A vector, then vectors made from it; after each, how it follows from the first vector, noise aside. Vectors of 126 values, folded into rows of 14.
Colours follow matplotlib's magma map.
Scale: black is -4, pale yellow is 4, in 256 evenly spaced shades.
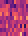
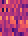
reversed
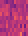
shrunk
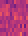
shrunk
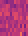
shrunk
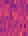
shrunk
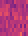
shrunk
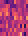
copied
